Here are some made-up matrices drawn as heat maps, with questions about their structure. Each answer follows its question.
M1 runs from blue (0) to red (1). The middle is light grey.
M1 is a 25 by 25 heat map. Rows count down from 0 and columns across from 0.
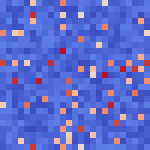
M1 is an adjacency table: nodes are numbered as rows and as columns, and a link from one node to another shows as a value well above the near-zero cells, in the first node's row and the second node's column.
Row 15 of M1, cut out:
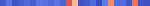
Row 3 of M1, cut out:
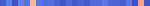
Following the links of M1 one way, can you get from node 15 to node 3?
yes
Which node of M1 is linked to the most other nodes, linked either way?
node 10
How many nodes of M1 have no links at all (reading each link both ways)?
2
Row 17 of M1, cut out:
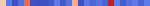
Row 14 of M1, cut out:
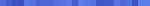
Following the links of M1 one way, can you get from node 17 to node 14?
no
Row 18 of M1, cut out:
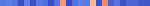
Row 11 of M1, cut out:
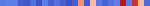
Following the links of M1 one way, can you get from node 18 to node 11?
yes
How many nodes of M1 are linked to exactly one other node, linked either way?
5
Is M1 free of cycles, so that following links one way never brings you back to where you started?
no
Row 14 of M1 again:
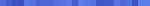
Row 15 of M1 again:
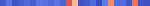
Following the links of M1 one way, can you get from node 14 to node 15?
no
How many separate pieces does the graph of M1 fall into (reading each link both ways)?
4
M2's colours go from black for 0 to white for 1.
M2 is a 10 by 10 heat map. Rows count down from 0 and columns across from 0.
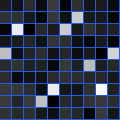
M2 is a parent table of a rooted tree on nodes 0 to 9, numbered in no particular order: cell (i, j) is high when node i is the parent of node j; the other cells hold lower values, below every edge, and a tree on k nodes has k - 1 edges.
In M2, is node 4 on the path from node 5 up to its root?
no
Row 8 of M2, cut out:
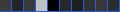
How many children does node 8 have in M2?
1
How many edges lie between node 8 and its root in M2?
3
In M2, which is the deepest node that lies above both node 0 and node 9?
4
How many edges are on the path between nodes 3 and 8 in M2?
1
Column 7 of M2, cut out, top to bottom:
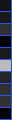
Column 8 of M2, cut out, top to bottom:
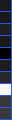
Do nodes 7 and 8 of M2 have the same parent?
no
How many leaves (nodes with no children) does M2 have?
4
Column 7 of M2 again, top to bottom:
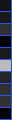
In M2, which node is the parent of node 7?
5
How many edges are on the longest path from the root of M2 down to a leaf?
4
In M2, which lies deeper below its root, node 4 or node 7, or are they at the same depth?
node 4
